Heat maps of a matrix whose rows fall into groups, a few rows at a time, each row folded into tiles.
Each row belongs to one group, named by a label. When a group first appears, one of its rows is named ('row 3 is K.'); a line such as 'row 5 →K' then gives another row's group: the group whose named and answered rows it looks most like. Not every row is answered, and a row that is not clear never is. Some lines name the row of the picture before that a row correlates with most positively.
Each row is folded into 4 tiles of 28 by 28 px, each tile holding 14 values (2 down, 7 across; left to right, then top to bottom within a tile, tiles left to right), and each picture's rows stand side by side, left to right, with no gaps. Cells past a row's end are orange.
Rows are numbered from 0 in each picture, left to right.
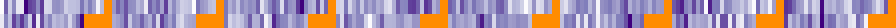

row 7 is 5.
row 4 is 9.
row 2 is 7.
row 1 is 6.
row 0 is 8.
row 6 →6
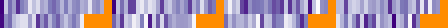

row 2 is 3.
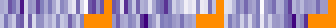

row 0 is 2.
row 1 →9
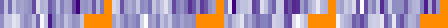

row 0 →7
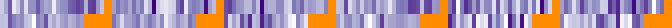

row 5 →3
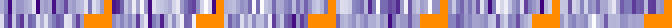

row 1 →5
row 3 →3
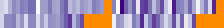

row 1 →2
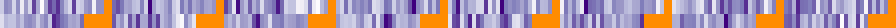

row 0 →3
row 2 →9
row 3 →7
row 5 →8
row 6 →3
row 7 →6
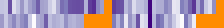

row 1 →5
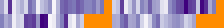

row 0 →2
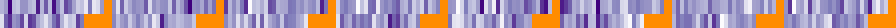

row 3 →3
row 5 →5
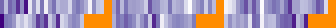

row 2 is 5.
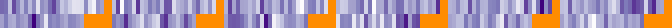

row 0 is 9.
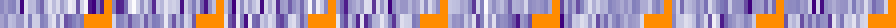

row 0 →2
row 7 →5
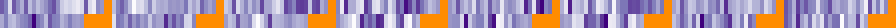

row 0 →9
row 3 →2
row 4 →2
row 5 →2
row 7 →6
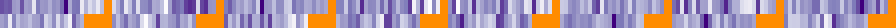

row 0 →6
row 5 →3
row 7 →7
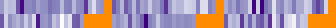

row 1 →9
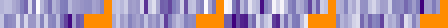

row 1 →3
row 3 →2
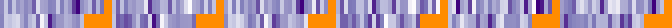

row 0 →7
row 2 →7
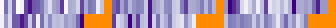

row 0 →8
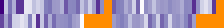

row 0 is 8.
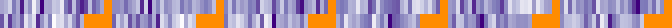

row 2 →7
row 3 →3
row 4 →9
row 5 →7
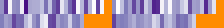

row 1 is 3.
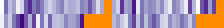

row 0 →8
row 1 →2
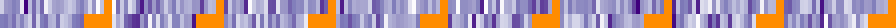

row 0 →8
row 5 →7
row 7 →5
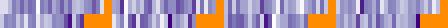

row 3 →8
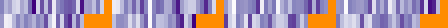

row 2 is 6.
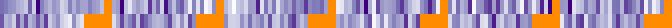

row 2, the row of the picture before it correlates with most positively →2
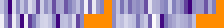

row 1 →7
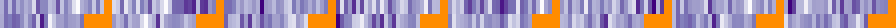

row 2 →5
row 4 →3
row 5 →2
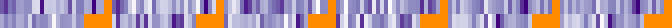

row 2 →3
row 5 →7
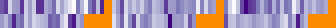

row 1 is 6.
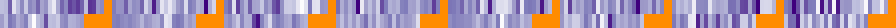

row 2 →9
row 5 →7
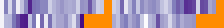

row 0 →8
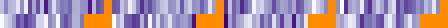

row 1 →8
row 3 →2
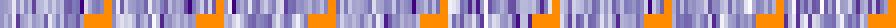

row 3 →7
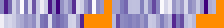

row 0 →3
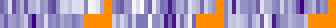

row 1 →3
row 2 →7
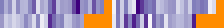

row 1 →8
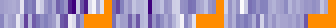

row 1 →5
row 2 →8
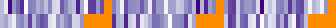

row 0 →2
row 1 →6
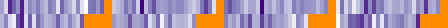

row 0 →2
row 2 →5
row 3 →8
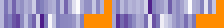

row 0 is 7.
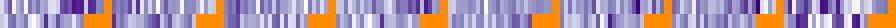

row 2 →6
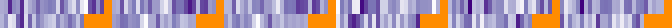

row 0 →2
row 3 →8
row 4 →2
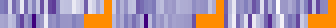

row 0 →9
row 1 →8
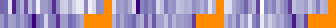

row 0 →9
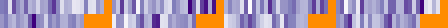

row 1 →2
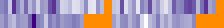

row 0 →9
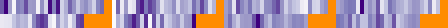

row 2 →9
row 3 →8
